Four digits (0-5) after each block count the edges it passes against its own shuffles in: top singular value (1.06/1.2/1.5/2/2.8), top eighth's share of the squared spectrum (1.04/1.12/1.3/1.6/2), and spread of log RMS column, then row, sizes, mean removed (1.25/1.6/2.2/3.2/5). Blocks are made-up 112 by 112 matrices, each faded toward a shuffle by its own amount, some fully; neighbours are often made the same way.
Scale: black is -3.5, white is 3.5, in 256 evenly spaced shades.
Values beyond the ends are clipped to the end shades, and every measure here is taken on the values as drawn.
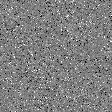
1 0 0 0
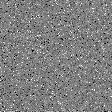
2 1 0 0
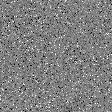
1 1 0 0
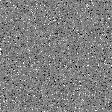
1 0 0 0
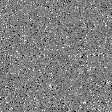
3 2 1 1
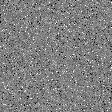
1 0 0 0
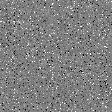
1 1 1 0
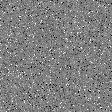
0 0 0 0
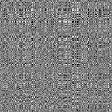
5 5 4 4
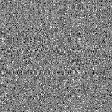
4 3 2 2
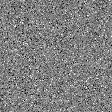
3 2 0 0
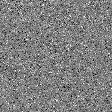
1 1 0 0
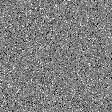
2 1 0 0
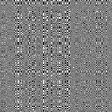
5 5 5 3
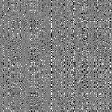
5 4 4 2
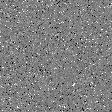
2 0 0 0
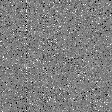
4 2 1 0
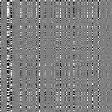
5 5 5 3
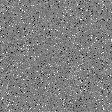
2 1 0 0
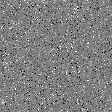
2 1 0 0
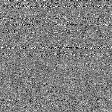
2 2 0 4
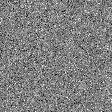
0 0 0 0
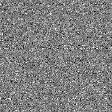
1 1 0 3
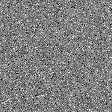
0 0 0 0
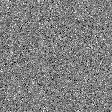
0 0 0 0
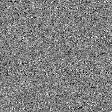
0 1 0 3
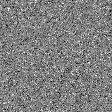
0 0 0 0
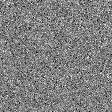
0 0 0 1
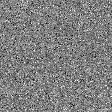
0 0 0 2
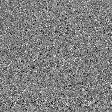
0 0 0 2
